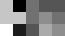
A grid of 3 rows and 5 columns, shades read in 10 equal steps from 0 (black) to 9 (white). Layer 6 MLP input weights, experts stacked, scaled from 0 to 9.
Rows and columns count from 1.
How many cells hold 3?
3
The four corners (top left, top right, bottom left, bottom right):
7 3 9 5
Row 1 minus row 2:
0 -7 0 -2 -1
